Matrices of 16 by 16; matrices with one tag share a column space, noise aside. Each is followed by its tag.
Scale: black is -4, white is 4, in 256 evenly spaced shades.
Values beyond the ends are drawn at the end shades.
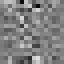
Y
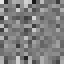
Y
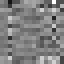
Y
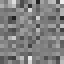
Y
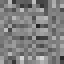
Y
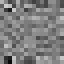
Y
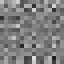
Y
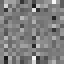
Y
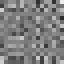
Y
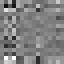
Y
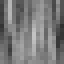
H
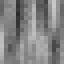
H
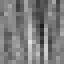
H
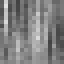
H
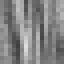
H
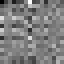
Y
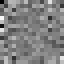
Y
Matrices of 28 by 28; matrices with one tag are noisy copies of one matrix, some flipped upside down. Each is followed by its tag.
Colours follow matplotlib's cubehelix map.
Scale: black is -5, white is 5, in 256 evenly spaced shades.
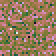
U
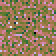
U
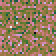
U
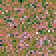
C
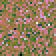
C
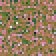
U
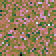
C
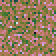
U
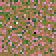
U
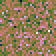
C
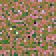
U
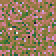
U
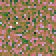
U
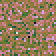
U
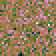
C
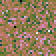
C
